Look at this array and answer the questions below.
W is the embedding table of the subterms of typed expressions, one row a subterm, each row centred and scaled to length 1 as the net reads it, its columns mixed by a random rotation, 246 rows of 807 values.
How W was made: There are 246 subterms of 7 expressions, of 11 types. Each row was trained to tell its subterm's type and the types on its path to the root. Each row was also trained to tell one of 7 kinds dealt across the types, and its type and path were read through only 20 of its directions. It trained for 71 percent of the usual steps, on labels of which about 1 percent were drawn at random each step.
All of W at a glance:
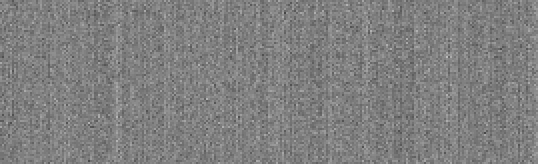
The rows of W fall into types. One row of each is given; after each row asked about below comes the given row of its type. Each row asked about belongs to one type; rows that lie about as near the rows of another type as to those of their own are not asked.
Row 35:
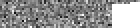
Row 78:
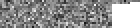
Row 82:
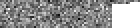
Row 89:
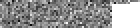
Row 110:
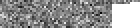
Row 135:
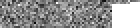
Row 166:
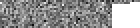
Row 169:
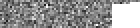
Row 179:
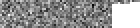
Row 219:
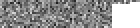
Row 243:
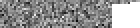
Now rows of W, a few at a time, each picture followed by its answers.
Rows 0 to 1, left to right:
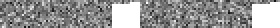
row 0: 219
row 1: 110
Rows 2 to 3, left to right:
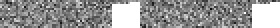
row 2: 169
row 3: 78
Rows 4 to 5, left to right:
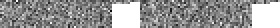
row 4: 166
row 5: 89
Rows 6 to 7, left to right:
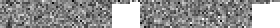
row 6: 135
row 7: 35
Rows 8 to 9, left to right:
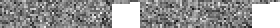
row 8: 89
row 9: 243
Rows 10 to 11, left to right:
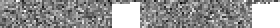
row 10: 135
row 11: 179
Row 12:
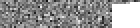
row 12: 89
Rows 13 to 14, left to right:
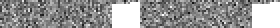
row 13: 89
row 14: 135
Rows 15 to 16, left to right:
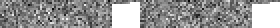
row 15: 35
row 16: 82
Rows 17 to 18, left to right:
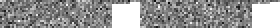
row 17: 35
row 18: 179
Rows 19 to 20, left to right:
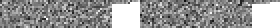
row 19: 243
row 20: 35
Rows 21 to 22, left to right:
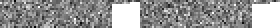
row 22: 89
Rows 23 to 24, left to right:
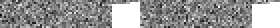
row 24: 219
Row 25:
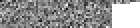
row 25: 219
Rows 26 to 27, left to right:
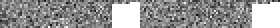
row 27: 78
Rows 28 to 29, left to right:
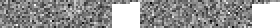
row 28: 179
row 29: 35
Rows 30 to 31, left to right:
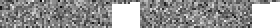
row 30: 78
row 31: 135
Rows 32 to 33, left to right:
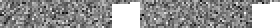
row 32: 166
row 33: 166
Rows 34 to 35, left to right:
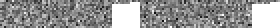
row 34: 78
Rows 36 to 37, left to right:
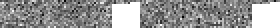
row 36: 243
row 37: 219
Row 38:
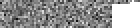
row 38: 35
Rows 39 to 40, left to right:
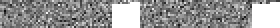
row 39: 82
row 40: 169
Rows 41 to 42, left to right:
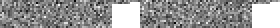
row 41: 78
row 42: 166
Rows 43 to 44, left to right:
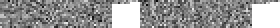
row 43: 135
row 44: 89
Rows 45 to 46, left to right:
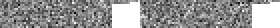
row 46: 89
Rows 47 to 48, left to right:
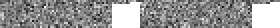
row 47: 169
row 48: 166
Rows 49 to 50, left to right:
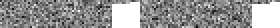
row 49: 179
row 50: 243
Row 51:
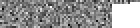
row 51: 110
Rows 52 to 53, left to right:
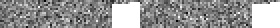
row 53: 243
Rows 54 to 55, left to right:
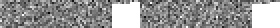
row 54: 135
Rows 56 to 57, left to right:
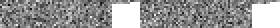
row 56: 135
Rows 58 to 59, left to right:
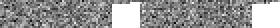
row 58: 219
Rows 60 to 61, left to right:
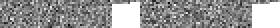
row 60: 110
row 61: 179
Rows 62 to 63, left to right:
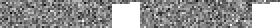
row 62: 169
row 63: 219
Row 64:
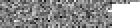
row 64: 135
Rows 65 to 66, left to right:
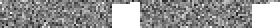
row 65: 166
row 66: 35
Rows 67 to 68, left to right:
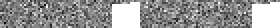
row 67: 35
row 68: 135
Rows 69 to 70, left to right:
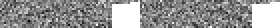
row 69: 179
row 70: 243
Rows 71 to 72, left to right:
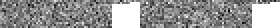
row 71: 82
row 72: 78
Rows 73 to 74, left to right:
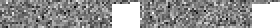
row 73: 89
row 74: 78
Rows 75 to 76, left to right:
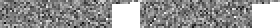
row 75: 179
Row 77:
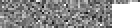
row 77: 135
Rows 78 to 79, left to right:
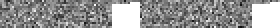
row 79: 110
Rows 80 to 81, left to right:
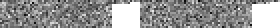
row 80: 243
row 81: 35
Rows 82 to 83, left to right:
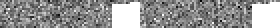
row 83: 166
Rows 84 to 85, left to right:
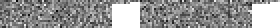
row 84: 89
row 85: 110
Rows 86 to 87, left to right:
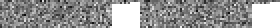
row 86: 78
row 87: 78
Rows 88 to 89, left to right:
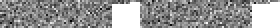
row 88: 35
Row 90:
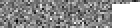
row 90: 219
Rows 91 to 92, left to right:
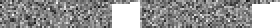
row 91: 243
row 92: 135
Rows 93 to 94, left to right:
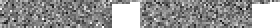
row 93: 166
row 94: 179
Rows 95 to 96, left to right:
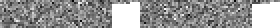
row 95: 135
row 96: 35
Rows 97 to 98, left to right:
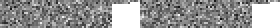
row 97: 89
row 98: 89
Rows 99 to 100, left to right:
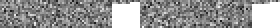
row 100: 179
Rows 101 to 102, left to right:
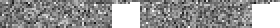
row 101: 78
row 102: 243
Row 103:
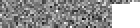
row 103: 243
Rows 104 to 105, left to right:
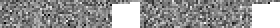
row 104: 110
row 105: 78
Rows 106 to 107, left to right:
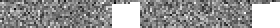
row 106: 243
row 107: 166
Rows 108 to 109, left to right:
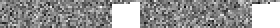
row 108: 110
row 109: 243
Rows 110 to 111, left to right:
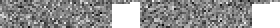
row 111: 135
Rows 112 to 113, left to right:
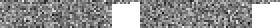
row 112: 179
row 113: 243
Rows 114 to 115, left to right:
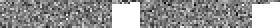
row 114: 78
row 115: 35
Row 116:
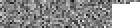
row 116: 78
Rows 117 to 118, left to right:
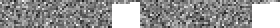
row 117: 179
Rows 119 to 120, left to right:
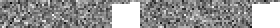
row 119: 219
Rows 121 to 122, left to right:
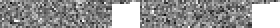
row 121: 169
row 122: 243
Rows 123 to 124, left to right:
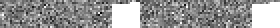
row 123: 169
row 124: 169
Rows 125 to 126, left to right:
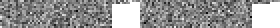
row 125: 179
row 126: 166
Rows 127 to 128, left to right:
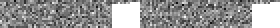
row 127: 166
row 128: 78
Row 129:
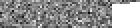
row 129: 110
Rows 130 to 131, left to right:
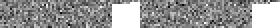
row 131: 78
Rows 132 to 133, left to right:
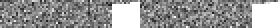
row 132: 110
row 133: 219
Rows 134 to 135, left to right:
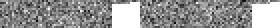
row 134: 89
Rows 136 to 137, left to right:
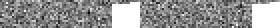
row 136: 110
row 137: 179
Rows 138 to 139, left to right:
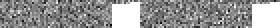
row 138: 243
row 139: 219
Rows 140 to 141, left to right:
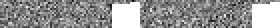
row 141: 243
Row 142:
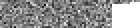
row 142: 179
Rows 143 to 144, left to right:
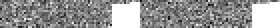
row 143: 169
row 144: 219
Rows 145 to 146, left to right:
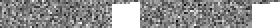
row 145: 89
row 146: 169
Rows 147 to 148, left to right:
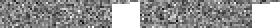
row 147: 179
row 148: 169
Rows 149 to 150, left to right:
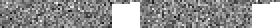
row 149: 135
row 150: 78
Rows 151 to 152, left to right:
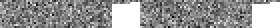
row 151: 179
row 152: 219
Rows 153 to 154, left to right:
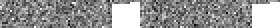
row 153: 166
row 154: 166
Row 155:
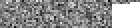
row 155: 135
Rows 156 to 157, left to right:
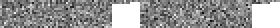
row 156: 219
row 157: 243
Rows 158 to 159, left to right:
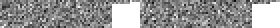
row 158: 219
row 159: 166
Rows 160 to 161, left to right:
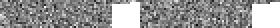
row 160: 179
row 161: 110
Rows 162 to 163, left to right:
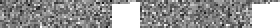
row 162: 89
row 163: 89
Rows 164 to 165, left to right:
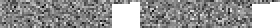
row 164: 179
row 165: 110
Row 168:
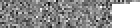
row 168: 110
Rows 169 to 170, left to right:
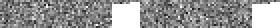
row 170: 243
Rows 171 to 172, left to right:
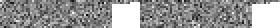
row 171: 78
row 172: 82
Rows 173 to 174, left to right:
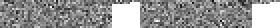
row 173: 78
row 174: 135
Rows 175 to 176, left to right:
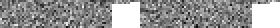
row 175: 78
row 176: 135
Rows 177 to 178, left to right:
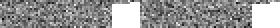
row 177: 135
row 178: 243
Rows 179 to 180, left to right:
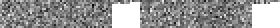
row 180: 243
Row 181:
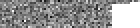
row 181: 35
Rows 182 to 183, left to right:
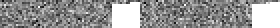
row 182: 169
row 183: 89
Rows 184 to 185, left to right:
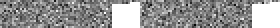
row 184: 82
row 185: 179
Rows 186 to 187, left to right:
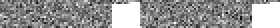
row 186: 78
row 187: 110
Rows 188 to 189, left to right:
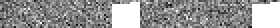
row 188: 82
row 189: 243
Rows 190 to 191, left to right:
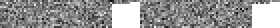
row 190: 82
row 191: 35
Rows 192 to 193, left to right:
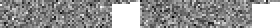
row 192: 135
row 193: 219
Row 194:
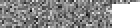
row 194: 135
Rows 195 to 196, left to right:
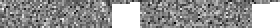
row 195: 166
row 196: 82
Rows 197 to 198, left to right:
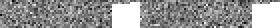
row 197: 166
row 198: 78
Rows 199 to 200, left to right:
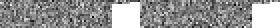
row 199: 78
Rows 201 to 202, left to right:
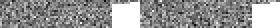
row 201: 89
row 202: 179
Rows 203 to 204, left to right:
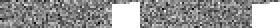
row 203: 82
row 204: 169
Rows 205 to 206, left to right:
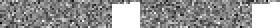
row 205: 35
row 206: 89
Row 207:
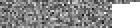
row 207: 82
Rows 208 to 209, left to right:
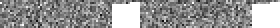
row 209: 35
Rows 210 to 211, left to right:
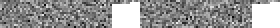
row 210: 179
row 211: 135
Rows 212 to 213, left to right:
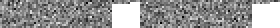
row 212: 166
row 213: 219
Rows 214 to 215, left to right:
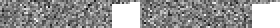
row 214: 35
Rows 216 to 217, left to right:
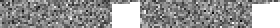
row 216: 89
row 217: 179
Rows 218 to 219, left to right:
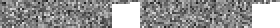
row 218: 89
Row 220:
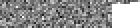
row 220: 166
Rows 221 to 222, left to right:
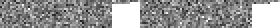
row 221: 179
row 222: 89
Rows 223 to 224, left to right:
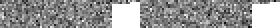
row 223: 169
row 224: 78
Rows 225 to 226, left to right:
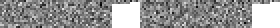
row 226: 78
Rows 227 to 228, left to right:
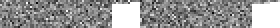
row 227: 135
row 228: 219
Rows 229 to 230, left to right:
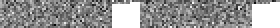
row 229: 179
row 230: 35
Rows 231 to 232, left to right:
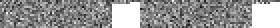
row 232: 78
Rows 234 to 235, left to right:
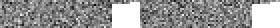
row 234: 110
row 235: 135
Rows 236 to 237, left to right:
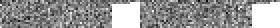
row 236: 89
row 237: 35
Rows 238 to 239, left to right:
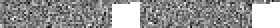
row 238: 89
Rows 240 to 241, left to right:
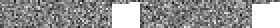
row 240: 135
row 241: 219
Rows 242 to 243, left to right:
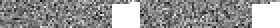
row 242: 35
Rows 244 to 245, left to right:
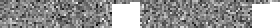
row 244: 82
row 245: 166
